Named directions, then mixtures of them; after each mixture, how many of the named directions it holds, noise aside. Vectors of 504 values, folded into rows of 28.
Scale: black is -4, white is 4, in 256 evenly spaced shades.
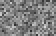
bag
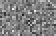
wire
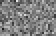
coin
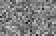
three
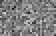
three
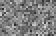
one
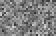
one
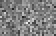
two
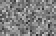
three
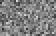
one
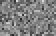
two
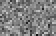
three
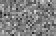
three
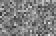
one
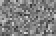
one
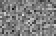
one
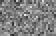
two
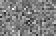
two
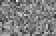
one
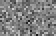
three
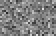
three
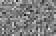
three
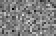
one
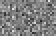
one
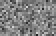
three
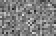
one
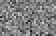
three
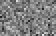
three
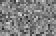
two
